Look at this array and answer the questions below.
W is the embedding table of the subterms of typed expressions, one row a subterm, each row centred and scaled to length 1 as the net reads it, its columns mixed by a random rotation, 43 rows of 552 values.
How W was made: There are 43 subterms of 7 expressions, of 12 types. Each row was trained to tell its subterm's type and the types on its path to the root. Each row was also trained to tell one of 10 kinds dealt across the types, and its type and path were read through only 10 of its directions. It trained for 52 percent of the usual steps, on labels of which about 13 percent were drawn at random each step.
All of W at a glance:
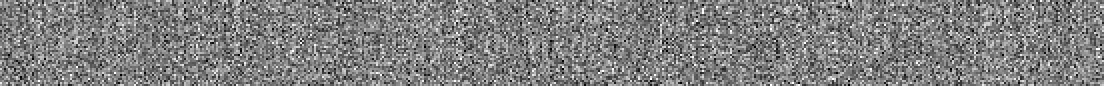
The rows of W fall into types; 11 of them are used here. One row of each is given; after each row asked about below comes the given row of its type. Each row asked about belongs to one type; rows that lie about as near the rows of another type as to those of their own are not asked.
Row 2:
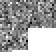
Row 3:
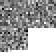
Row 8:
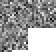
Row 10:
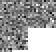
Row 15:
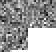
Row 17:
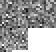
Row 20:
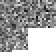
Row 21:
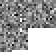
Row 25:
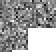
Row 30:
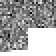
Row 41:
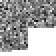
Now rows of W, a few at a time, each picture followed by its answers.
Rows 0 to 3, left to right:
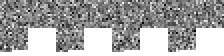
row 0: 10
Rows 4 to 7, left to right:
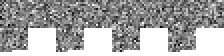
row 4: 21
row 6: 15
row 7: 2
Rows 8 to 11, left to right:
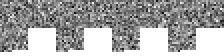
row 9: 10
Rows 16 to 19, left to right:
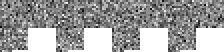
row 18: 25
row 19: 3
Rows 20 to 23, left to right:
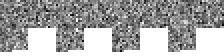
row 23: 30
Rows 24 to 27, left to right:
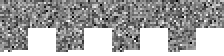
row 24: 15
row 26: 15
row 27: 3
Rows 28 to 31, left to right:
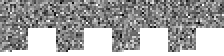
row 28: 15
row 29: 8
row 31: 2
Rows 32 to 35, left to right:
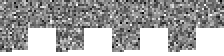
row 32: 10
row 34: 30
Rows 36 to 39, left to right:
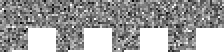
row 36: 2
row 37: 30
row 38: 21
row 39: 21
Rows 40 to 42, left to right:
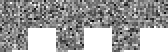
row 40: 2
